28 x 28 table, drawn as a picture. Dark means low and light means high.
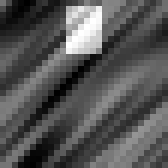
Values change most from cell to cell in the top middle. The ninth with the highest average is the top middle. In the top middle lies a patch that is higher than the rest. Streaks slant up to the right. The values are skewed, with a long tail toward high values.
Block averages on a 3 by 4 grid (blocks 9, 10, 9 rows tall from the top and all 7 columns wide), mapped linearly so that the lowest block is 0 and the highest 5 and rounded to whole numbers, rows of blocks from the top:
0 4 5 1 | 2 1 2 2 | 1 1 2 3
